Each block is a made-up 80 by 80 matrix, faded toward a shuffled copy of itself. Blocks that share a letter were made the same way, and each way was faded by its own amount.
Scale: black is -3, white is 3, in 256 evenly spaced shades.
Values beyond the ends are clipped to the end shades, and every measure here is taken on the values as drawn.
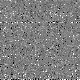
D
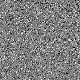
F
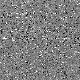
D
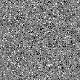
F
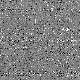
D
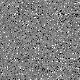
D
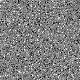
F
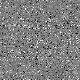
D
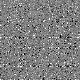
D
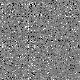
D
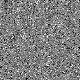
F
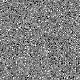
F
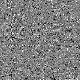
F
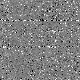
D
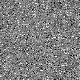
F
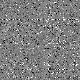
D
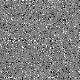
D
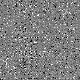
D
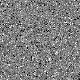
F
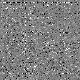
D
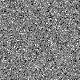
F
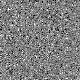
F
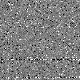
D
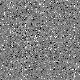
D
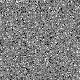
F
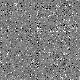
D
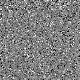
F
